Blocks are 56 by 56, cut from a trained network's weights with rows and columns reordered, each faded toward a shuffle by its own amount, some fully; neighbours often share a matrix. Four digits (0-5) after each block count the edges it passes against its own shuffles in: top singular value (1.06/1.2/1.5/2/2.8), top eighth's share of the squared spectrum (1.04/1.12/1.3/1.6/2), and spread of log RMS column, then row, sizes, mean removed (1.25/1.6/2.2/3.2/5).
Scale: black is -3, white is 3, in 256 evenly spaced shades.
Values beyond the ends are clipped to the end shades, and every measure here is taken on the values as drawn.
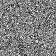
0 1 0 0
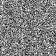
0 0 0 0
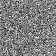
0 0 0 0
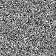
0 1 0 0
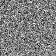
0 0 0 0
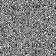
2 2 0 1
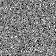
2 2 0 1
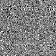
2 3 1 1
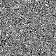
0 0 0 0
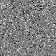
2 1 0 1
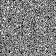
0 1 0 0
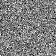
0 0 0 0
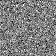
0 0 0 0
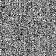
2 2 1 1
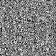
2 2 0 1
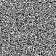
2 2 0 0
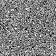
1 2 0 0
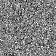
1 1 0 0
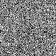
1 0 0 0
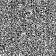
1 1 0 0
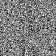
2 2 0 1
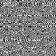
4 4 0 3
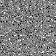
3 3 0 2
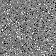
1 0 0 0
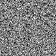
2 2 0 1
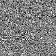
3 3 0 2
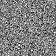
0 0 0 0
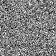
1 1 0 0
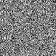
3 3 0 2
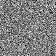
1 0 0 0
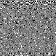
3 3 0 2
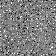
2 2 0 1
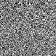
2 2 0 1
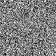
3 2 0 1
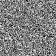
1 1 0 0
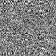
3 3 1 2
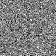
3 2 0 1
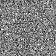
2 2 0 1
